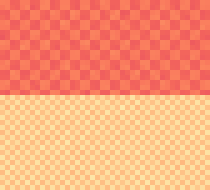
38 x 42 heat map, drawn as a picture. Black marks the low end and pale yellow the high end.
The table splits into 2 rows of 1 panel. Panel 1,1: high, checkered, faint in contrast. Panel 2,1: very high, checkered, faint in contrast.
